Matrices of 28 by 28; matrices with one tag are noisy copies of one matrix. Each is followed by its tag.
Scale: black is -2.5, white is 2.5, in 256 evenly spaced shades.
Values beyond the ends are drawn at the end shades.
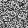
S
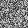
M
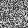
M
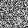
M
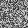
M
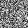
M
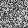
M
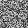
S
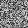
M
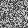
M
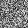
M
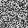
S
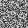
S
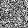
M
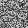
S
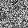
M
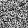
S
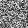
S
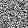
S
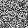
S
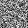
S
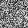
M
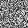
M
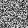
S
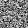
S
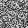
S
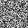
S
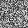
M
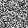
S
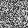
M
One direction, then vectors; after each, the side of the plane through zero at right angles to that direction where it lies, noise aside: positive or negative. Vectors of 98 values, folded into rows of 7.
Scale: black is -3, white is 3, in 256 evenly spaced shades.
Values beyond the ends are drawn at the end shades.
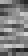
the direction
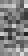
negative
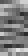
negative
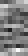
negative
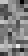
positive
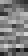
positive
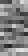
negative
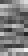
negative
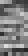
positive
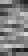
positive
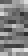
negative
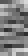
negative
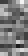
negative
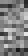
positive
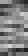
positive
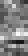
positive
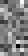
negative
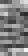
negative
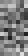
negative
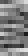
negative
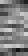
positive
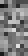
positive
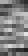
positive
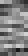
positive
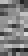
positive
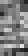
positive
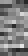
positive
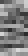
negative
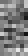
negative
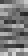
negative
